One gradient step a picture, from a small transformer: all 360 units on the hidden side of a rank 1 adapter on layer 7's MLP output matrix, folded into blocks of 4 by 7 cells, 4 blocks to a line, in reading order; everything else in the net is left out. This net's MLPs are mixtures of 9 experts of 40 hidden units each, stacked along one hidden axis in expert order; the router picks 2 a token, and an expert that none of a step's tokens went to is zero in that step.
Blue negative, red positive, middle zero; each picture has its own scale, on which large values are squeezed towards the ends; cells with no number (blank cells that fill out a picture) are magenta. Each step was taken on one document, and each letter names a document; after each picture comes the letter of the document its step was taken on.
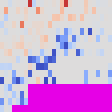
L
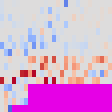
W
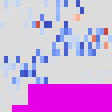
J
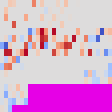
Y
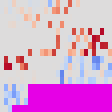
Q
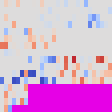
W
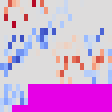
Y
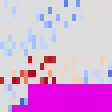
W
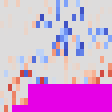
J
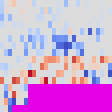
W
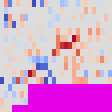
L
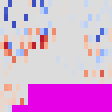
Y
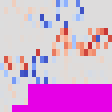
J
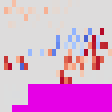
Q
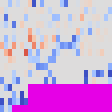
L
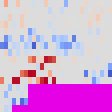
W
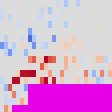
W
